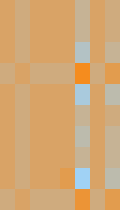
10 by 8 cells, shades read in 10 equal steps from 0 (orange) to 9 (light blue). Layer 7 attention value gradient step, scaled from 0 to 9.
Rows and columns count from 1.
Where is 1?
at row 10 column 6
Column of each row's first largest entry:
6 6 6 1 6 6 6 6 6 1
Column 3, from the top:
3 3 3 4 3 3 3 3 3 4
